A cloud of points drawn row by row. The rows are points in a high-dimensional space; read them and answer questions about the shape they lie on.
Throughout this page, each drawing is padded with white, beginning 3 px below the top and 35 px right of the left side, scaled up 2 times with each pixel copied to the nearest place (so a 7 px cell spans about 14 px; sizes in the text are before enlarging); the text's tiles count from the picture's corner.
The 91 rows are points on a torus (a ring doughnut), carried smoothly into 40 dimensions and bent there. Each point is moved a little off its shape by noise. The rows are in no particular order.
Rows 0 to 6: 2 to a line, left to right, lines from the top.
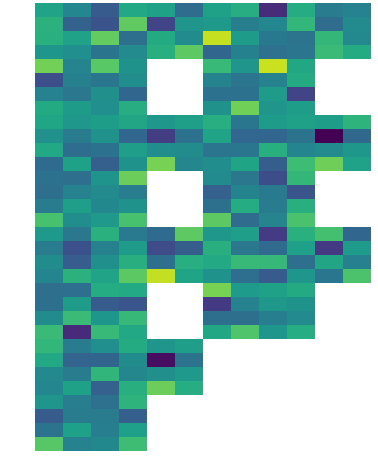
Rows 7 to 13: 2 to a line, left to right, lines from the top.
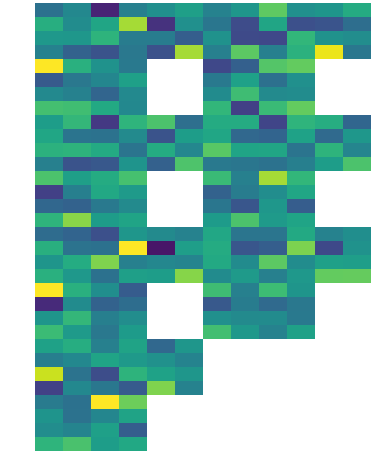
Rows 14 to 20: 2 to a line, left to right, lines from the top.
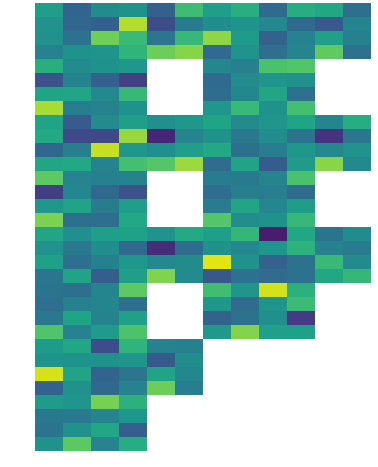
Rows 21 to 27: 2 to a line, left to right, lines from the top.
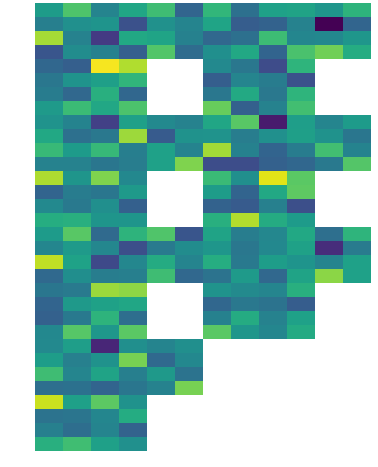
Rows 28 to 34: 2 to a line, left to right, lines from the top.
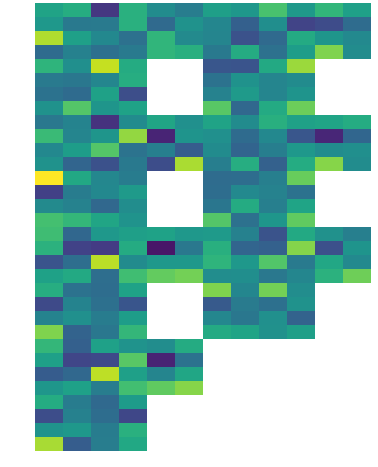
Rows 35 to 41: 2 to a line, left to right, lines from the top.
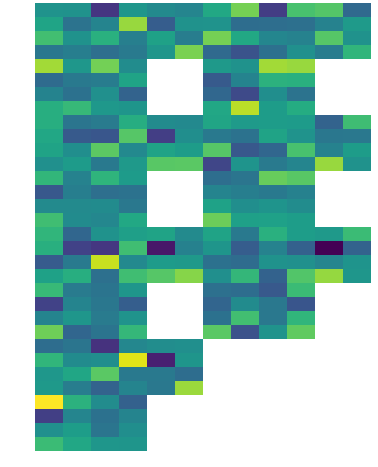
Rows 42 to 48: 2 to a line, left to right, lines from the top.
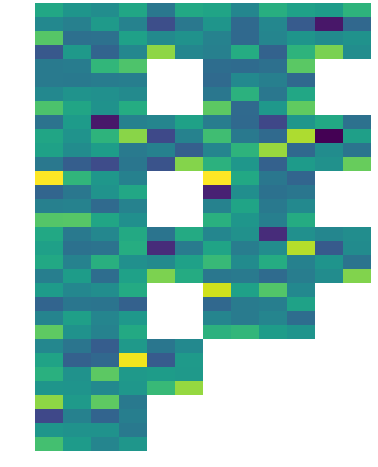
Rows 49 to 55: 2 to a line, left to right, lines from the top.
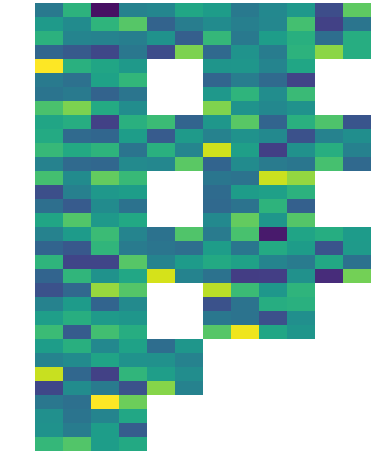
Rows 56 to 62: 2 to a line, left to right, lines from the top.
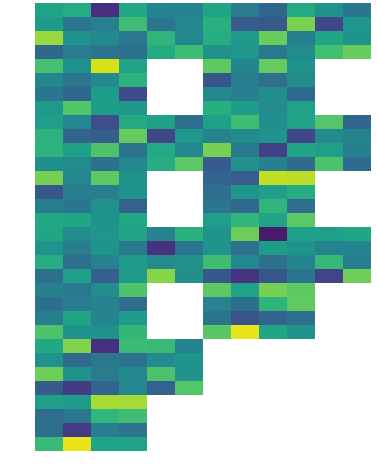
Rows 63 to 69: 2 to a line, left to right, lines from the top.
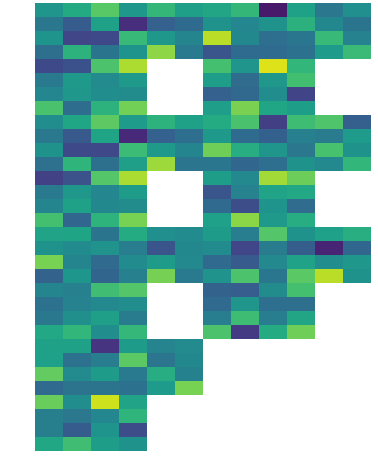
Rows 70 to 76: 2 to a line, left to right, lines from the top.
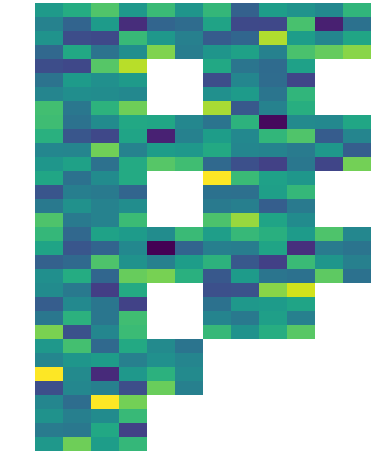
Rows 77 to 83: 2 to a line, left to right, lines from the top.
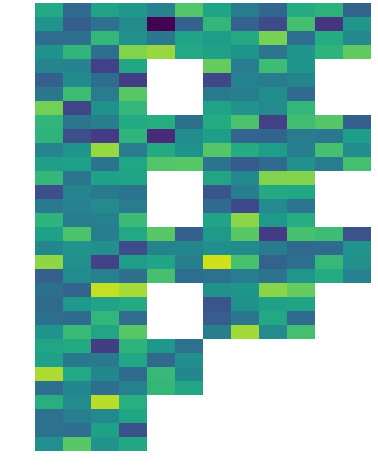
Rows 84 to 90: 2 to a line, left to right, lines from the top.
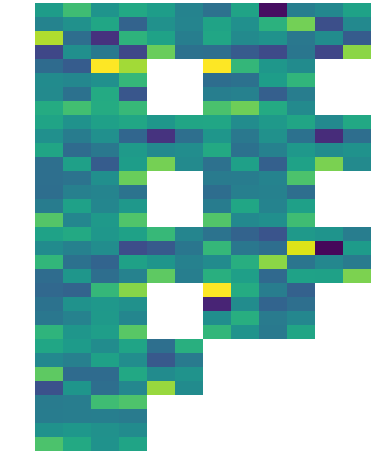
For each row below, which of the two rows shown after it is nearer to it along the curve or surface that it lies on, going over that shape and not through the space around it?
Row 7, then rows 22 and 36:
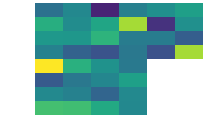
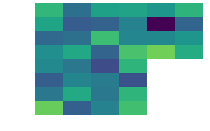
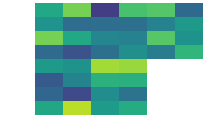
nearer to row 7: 36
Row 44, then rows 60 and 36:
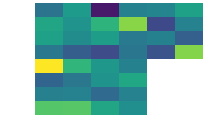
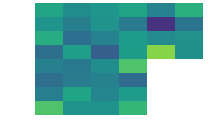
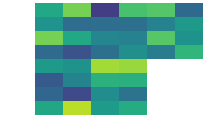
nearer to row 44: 36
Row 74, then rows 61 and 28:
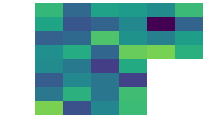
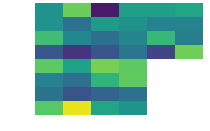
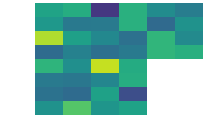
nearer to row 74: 28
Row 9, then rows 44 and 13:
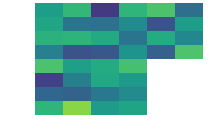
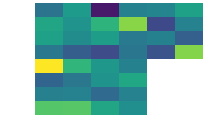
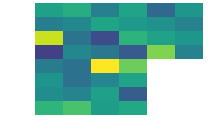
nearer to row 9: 44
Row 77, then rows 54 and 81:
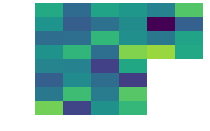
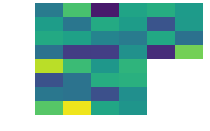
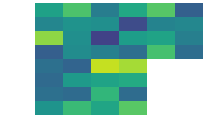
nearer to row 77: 81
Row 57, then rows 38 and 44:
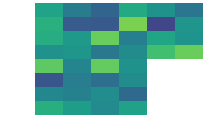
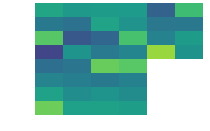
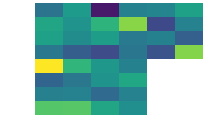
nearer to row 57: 44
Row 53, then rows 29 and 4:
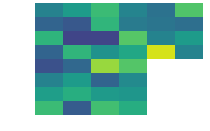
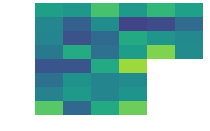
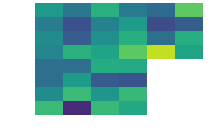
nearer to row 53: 4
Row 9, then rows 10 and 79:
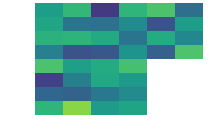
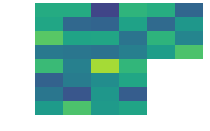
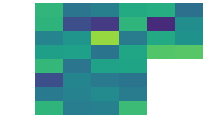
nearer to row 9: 10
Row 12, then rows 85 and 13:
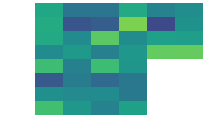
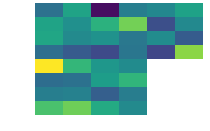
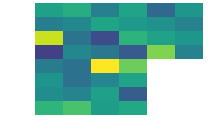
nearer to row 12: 85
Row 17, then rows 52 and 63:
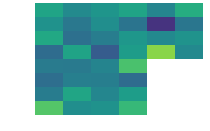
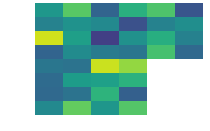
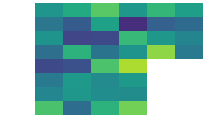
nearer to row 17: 63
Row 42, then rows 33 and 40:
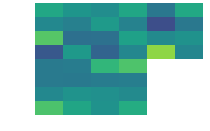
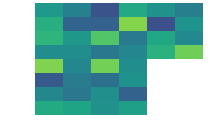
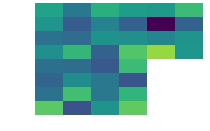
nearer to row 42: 40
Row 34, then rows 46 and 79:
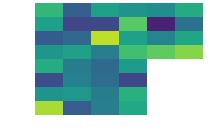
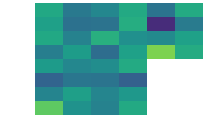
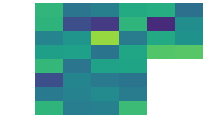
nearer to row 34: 79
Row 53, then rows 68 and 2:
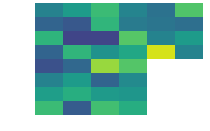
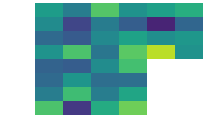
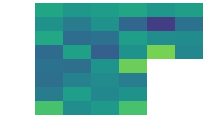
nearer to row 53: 68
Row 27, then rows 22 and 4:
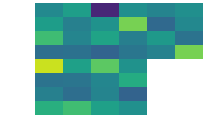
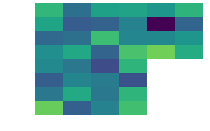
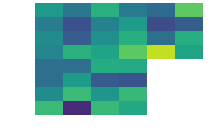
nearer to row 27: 22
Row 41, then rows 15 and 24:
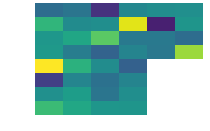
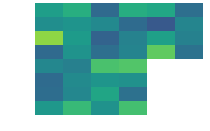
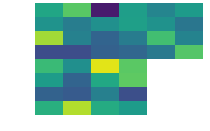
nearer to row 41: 24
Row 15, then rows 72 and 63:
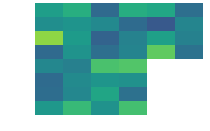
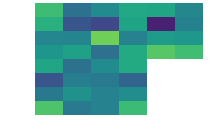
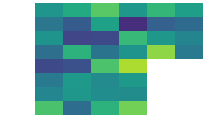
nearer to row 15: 63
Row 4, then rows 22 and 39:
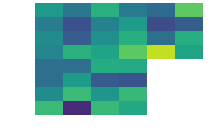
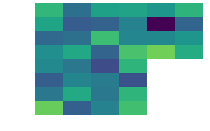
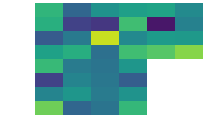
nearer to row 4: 22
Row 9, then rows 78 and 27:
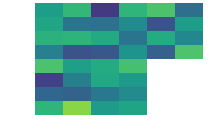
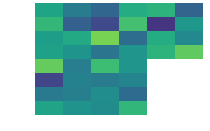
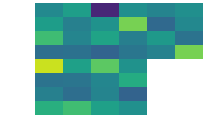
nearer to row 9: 78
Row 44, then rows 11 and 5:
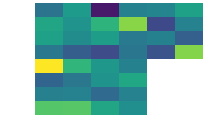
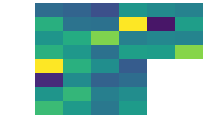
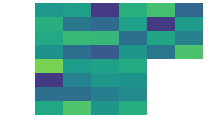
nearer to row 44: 11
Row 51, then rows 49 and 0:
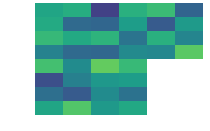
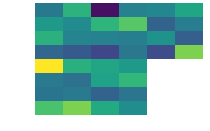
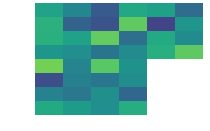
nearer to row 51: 0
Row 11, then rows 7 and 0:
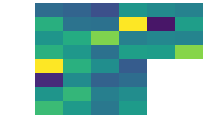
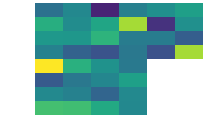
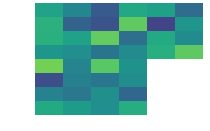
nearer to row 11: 7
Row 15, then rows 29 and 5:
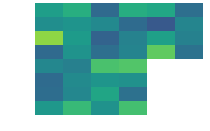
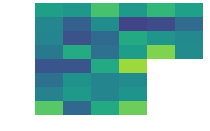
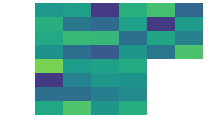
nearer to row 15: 29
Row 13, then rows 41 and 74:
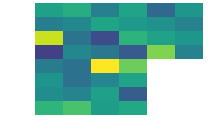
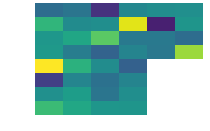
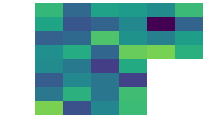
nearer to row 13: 74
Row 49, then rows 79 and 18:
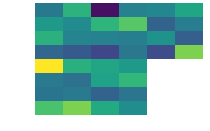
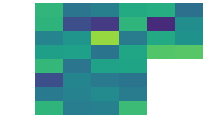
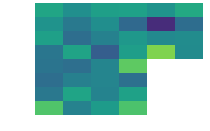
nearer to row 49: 79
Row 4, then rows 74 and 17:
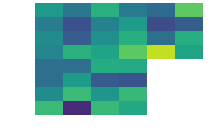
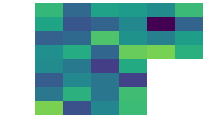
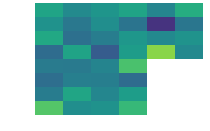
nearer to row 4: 74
